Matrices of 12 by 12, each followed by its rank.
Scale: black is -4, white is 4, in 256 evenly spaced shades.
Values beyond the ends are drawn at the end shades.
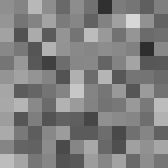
full rank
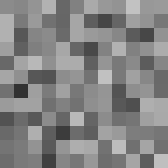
full rank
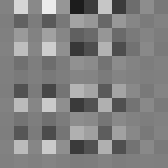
one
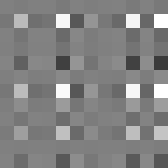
one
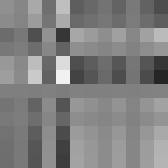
one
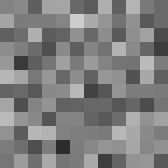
full rank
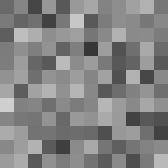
full rank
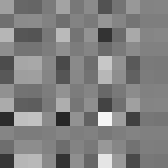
one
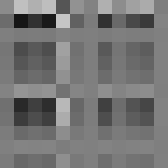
one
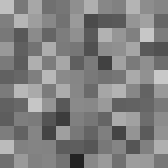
full rank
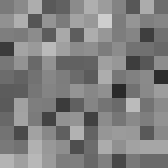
full rank
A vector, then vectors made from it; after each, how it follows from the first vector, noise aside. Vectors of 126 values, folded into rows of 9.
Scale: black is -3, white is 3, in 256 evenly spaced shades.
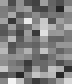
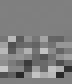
partly zeroed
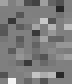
partly zeroed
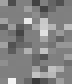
partly zeroed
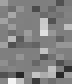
partly zeroed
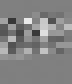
partly zeroed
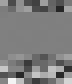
partly zeroed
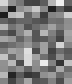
reversed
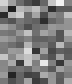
reversed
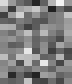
reversed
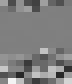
partly zeroed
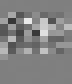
partly zeroed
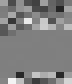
partly zeroed
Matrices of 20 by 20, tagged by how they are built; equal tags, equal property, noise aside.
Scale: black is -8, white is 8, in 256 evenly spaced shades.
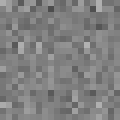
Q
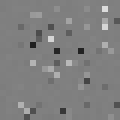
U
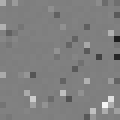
U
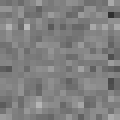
Q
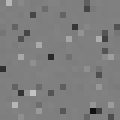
U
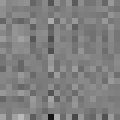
Q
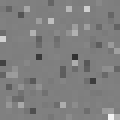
U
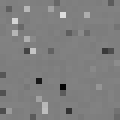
U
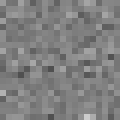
Q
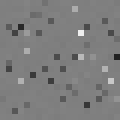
U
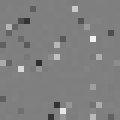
U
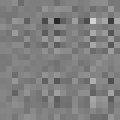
Q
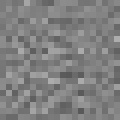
Q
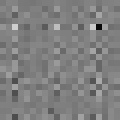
Q
